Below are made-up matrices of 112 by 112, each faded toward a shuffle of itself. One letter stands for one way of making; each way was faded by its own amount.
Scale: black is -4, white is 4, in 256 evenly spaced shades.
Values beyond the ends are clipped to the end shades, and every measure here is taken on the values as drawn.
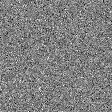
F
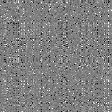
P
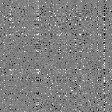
P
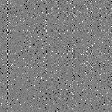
P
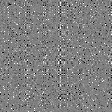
P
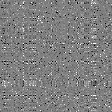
P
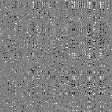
P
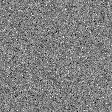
F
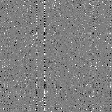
P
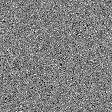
F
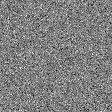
F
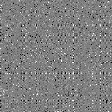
P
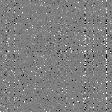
P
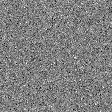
F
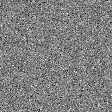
F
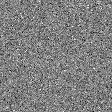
F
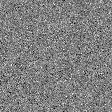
F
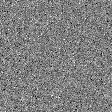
F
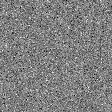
F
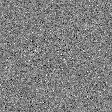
F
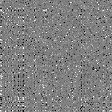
P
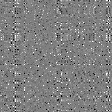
P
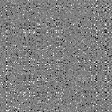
P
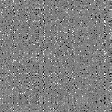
P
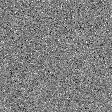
F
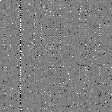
P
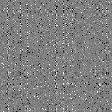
P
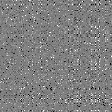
P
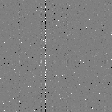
P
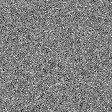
F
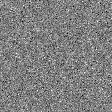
F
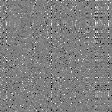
P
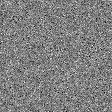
F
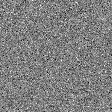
F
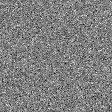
F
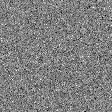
F
